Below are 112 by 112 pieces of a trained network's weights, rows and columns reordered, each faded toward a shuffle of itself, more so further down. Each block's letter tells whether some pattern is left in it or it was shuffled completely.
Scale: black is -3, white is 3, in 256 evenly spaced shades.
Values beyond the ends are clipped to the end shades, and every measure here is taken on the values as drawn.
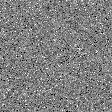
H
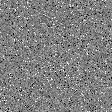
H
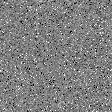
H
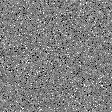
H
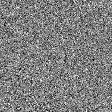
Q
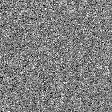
Q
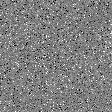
H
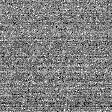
Q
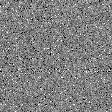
Q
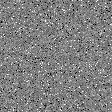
H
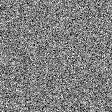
H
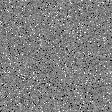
H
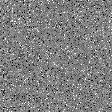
Q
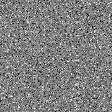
Q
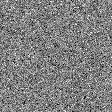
H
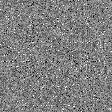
Q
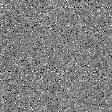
Q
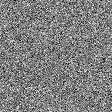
H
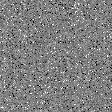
Q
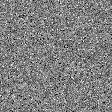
H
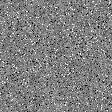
H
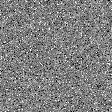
H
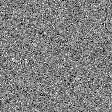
H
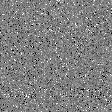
Q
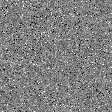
H
